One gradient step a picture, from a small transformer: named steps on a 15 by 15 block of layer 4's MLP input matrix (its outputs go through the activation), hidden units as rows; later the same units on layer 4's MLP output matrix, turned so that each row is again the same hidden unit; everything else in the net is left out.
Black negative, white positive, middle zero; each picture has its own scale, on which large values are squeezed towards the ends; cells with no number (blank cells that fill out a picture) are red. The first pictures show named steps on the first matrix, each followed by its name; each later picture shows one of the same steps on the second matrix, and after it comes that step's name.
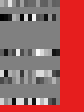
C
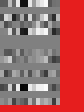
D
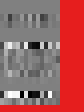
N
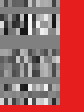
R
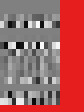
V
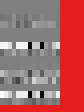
V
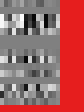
R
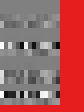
V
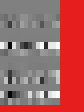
V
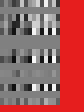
D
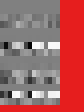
V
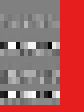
V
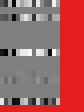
C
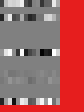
C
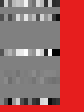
C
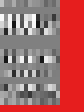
R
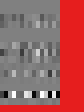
N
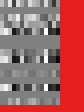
D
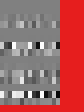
V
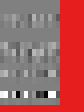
N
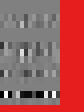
N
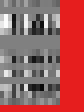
R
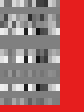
D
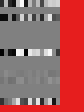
C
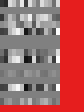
D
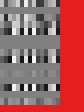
D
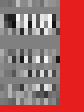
R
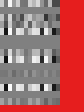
D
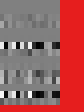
V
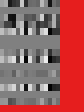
D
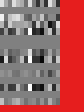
D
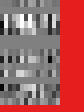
R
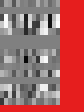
R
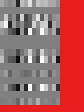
D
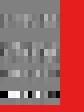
N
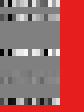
C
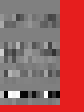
N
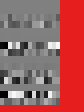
V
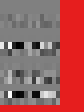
V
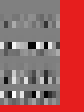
V
